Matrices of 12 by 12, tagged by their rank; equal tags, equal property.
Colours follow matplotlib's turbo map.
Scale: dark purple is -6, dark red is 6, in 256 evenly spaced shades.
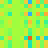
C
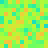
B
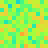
B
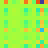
C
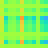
C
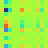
C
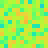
B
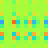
C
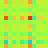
C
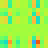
C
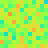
B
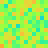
B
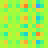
C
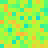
B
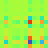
C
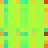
C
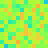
B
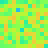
B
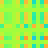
C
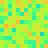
B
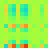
C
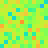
B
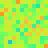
B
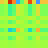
C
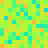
B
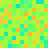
B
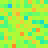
B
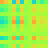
C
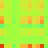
C
